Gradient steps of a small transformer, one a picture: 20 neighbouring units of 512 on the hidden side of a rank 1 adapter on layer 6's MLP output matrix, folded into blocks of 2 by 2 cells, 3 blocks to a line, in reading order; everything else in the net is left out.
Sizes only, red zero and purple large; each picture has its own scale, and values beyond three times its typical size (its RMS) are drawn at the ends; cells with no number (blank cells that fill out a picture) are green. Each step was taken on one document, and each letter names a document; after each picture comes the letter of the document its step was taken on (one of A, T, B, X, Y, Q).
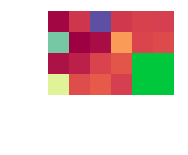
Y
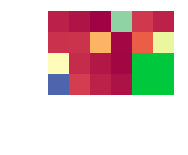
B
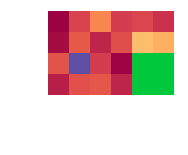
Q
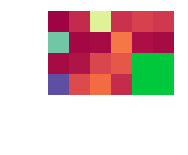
Y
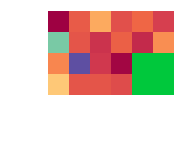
Q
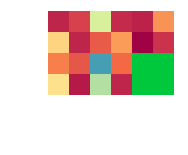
Y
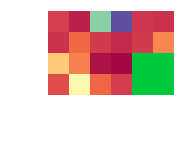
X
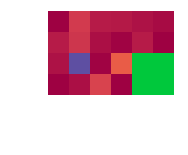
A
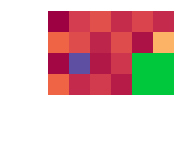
Q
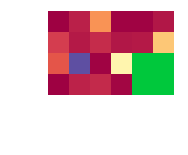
A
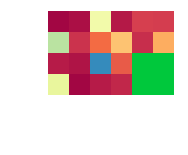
Y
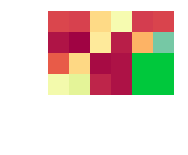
X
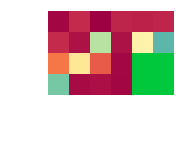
B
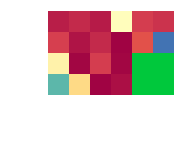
B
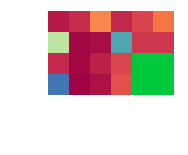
Y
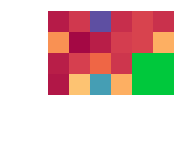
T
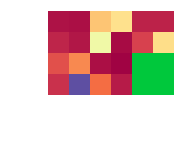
B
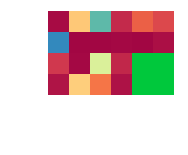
T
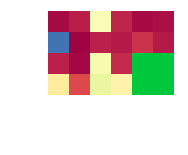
T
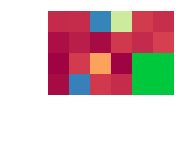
X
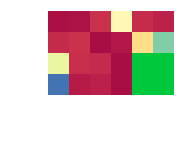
B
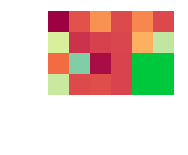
Q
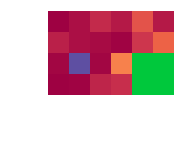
A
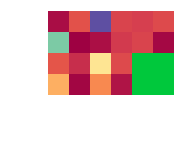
T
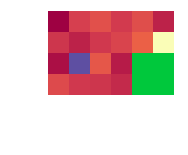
Q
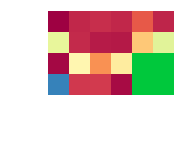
Q
